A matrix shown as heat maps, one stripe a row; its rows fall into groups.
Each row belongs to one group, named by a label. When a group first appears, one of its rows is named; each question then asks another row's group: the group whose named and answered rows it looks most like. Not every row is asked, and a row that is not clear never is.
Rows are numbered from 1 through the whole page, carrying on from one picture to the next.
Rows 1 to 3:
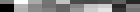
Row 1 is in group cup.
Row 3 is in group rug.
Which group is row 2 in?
rug
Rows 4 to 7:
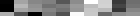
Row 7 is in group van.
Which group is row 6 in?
rug
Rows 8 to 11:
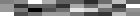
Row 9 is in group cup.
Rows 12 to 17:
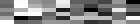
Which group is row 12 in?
cup
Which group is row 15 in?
cup
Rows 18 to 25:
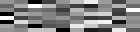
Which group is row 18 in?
van
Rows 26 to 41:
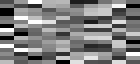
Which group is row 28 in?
rug
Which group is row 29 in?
rug
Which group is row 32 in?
rug
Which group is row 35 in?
rug
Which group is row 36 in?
cup
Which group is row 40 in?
van
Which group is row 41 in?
van
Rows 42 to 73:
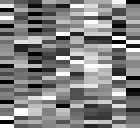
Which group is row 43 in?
van
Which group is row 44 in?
rug
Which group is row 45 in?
van
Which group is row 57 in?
van
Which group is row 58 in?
rug
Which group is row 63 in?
van
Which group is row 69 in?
cup
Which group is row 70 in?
cup
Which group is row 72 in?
rug
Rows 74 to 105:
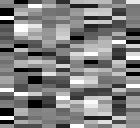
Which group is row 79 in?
rug
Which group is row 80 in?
cup
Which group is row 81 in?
cup
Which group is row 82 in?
cup
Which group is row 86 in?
rug
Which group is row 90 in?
cup
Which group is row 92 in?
cup
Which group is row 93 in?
van
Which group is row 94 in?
van
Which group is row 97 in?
cup
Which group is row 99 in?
van
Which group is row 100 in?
van
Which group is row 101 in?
rug
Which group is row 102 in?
rug
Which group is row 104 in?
rug
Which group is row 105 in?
van
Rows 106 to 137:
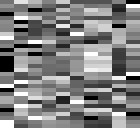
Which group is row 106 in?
cup
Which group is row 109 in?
rug
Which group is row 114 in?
van
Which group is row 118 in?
rug
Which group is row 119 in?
van
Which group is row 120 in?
rug
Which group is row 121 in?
rug
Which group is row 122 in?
rug
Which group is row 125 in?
cup
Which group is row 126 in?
cup
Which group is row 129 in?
cup
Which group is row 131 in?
van
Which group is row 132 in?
cup
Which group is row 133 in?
rug
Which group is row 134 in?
cup
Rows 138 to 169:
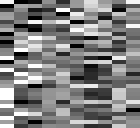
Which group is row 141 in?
van
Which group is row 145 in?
van
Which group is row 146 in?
rug
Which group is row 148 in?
rug
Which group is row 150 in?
cup
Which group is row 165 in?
cup
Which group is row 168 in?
van
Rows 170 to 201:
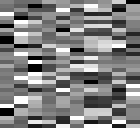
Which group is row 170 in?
cup
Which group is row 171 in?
van
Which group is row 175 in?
cup
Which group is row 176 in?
rug
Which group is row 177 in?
van
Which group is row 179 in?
rug
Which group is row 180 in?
rug
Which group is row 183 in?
cup
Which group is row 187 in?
van
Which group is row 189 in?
cup
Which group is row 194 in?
cup
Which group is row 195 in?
cup
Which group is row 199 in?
van
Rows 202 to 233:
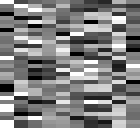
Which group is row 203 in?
cup
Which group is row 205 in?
rug
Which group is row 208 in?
van
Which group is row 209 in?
rug
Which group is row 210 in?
van
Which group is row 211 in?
cup
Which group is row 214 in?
cup
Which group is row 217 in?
van
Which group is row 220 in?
van
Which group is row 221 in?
van
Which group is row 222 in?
cup
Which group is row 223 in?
rug
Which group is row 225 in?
cup
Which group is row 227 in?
van
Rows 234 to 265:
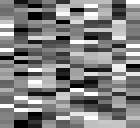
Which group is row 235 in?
van
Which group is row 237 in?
van
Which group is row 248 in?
rug
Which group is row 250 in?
cup
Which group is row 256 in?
van
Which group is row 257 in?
van
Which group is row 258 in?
cup
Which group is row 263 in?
van
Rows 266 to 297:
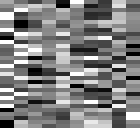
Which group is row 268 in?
cup
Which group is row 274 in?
cup
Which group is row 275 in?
rug
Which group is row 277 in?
cup
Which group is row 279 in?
cup
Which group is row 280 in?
van
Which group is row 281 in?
cup
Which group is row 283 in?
van
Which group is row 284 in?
van
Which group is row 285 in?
cup
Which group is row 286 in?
van
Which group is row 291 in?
van
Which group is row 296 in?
rug
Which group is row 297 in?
rug
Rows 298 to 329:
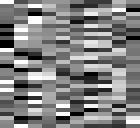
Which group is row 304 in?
rug
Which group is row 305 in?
cup
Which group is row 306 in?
rug
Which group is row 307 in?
cup
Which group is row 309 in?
rug
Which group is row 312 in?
van
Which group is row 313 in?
cup
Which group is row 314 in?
rug
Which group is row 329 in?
cup
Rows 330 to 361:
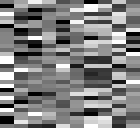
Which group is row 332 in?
van
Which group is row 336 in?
rug
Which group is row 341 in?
van
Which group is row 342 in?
cup
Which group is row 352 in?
rug
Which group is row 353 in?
van
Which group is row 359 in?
rug
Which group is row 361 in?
van
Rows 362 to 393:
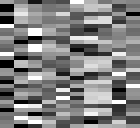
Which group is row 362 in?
van
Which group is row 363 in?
rug
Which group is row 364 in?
rug
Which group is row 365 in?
cup
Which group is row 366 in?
rug
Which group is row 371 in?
van
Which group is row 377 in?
rug
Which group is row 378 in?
rug
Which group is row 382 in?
rug
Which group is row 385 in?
rug
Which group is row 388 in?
cup
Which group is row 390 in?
van
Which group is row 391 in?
cup
